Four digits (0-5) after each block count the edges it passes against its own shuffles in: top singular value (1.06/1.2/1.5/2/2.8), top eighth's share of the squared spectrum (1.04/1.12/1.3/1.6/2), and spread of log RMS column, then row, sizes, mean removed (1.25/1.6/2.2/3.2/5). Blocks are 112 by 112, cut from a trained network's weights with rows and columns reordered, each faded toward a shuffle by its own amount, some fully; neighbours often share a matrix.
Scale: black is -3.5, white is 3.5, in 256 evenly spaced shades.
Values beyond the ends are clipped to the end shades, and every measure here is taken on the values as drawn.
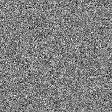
2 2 1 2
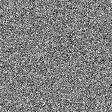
2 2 1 1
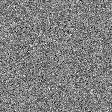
0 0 0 0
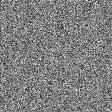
2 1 0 1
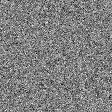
0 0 0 0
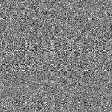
4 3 1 3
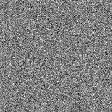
3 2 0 0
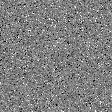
0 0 0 0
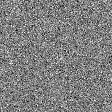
0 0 0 0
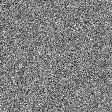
0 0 0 0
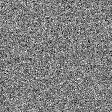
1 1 0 0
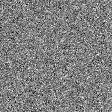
2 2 0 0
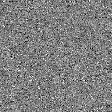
2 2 0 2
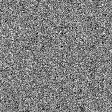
2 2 0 1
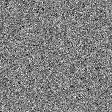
1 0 0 0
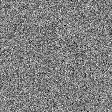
2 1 0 1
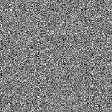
4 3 2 2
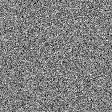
1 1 0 0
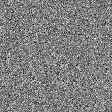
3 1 0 0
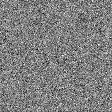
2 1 0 0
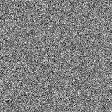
3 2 0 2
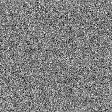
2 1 0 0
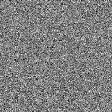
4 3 1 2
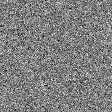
2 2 1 1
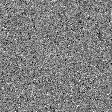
1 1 0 0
